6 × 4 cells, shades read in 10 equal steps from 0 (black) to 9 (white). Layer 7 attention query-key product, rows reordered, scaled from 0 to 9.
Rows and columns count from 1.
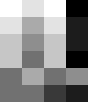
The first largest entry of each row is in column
1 1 1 1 2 1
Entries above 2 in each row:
3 3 3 3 4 2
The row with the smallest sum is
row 6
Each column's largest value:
9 8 9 5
